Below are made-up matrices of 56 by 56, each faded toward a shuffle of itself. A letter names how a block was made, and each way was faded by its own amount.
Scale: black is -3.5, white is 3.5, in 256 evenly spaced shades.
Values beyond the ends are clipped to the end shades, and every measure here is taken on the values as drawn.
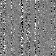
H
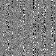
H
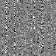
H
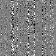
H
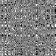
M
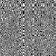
M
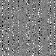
H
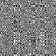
M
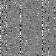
H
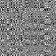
M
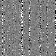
H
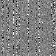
H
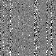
H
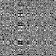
M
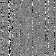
H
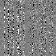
H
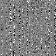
H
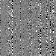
H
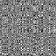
M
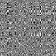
M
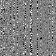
H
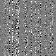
H
